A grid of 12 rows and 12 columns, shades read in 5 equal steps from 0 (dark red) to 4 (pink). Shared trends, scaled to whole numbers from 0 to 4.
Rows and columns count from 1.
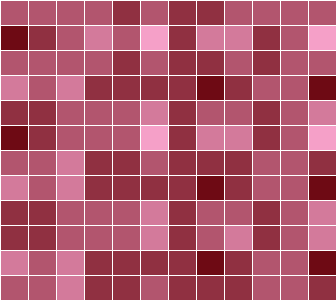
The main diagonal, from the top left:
2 1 2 1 2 4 1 0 2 1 2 1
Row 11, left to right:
3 2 3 1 1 1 1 0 1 2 2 0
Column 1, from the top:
2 0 2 3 1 0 2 3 1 1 3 2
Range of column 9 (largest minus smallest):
2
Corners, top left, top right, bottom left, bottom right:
2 2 2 1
